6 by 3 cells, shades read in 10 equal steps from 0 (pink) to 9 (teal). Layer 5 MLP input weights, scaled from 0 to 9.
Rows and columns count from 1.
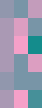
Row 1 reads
4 5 2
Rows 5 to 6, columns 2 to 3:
5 5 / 0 7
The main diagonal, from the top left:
4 1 9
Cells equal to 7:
1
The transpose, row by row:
4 3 3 3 4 3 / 5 1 0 5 5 0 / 2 5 9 1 5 7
